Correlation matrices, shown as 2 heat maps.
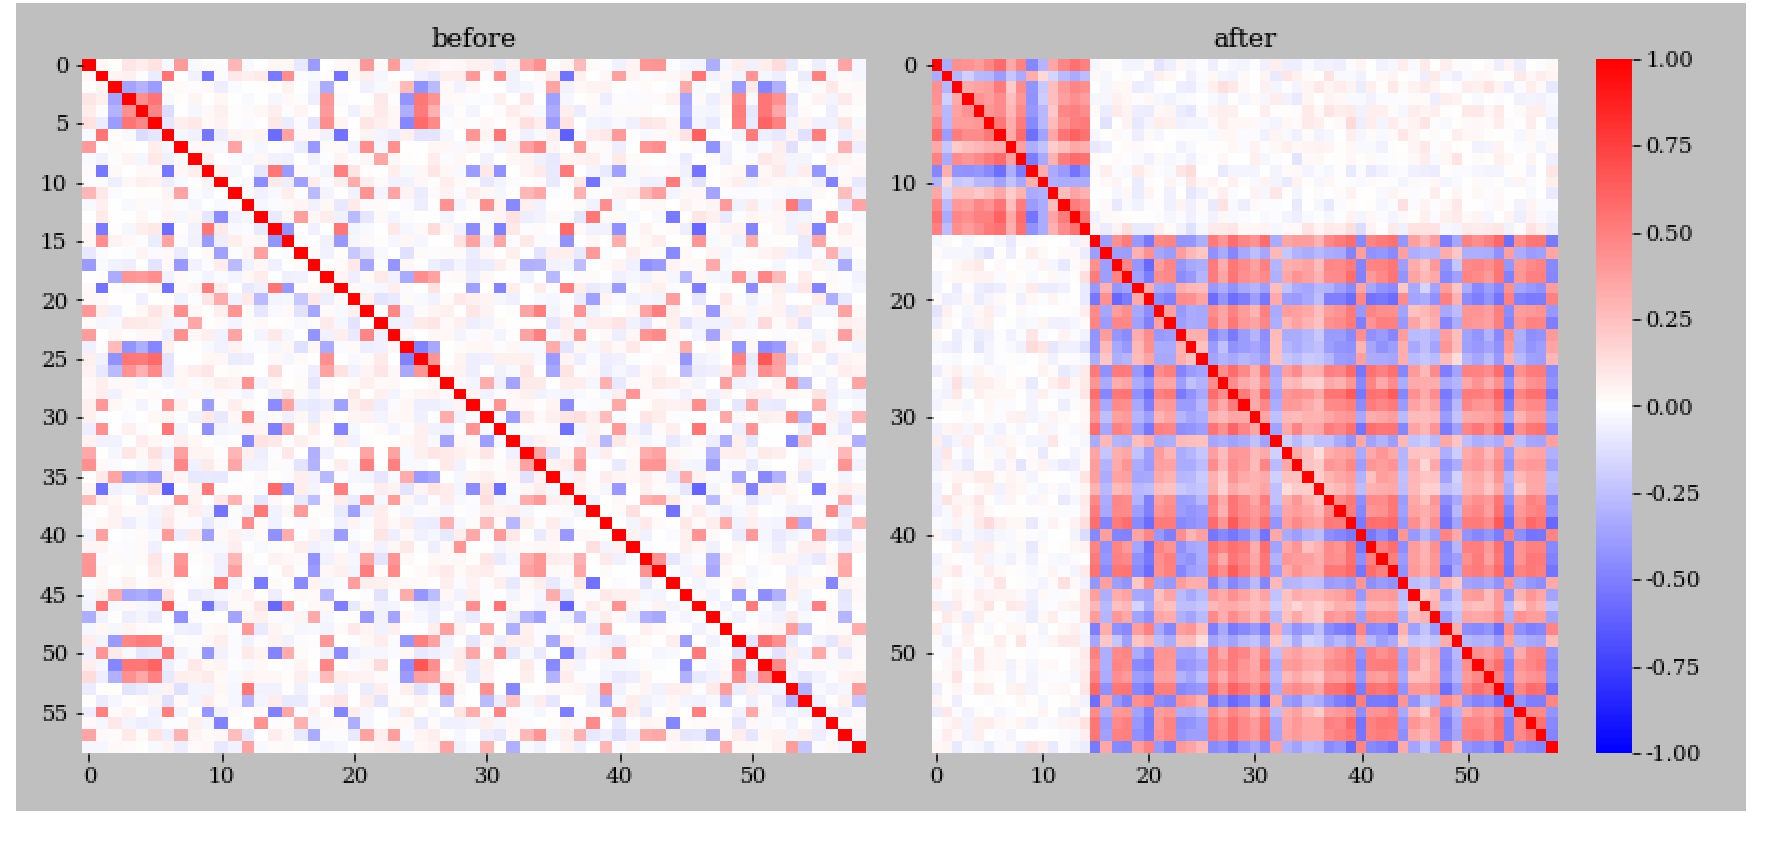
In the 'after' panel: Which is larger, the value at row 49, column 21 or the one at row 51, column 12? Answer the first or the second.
the second
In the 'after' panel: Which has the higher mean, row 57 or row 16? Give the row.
57
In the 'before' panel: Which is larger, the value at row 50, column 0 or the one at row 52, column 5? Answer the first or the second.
the second
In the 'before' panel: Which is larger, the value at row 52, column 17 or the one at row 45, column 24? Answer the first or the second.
the second
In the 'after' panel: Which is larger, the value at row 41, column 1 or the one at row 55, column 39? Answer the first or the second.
the second
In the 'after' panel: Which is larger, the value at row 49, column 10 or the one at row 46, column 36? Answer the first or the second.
the second
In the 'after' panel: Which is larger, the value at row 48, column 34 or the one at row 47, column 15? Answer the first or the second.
the second
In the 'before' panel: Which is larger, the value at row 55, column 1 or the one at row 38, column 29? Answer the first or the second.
the first
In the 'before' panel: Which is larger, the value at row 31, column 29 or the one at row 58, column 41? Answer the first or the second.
the first
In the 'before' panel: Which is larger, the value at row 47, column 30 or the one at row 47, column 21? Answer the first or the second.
the first
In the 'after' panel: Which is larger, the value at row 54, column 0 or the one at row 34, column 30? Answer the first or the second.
the second
